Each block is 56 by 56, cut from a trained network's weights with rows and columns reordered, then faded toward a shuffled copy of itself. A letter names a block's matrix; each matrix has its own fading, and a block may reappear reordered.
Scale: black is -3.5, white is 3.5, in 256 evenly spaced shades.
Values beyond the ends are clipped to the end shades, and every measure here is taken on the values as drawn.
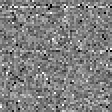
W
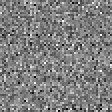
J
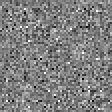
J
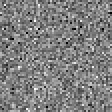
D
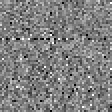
W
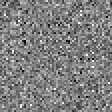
D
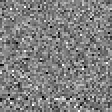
W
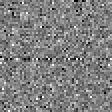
W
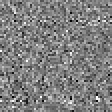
D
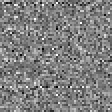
J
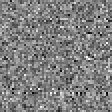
J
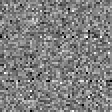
D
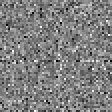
W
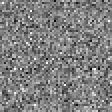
D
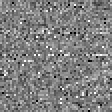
W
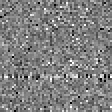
W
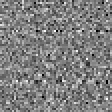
J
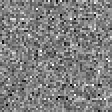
D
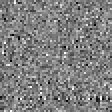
W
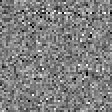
W
